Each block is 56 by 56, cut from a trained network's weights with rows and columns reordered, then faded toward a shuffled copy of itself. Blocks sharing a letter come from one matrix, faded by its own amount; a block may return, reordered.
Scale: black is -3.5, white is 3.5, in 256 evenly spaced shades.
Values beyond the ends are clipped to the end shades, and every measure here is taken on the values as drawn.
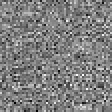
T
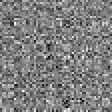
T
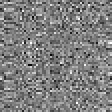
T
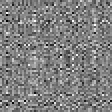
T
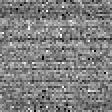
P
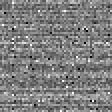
P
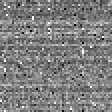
P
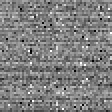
P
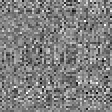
T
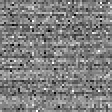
P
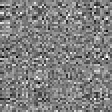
T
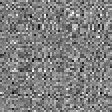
T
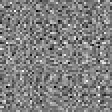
T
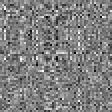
T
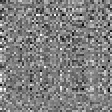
T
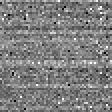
P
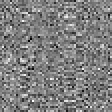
T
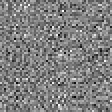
T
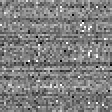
P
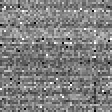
P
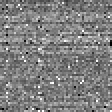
P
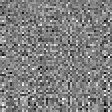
T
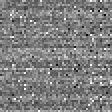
P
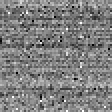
P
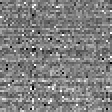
P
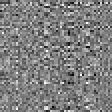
T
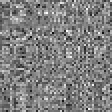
T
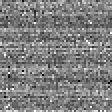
P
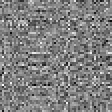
T
